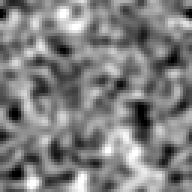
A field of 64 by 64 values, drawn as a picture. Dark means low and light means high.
Slope: none. Seam: none. Lone odd cells: none. Grain: blotchy.
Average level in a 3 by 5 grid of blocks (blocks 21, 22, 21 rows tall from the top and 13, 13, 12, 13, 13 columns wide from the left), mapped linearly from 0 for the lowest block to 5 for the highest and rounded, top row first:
2 3 3 0 1
2 0 2 0 1
0 0 2 5 1
